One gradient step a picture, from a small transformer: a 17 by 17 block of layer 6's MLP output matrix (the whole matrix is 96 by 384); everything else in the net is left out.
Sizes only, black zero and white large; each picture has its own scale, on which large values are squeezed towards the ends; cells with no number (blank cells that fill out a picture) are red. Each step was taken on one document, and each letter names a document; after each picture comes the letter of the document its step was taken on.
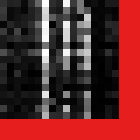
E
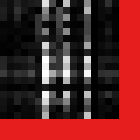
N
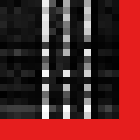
N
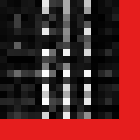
N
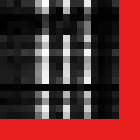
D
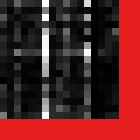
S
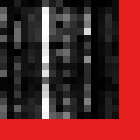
S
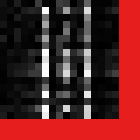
D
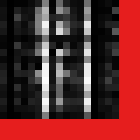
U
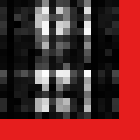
U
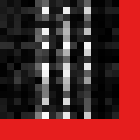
D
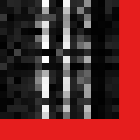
E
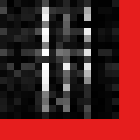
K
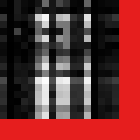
U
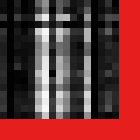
U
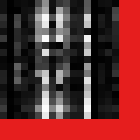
U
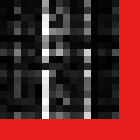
S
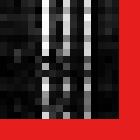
N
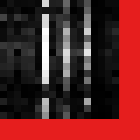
K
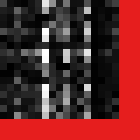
K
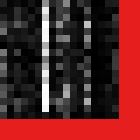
K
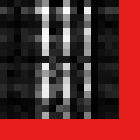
N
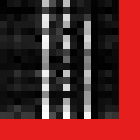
N
